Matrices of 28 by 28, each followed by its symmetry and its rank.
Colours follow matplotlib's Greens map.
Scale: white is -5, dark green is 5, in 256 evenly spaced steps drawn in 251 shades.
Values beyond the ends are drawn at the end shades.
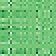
neither, rank two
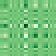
symmetric, rank one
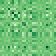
symmetric, rank three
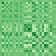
symmetric, rank three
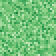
antisymmetric, full rank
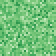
antisymmetric, full rank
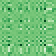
symmetric, rank three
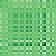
symmetric, rank one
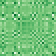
symmetric, rank three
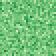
antisymmetric, full rank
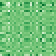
neither, rank two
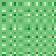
symmetric, rank one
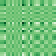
symmetric, rank one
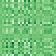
neither, rank two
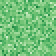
antisymmetric, full rank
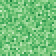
antisymmetric, full rank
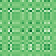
symmetric, rank one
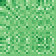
symmetric, rank three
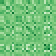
symmetric, rank three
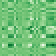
neither, rank two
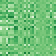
neither, rank two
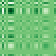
symmetric, rank one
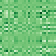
neither, rank two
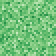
antisymmetric, full rank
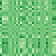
neither, rank two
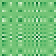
symmetric, rank one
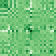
symmetric, rank three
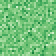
antisymmetric, full rank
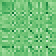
symmetric, rank three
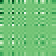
symmetric, rank one
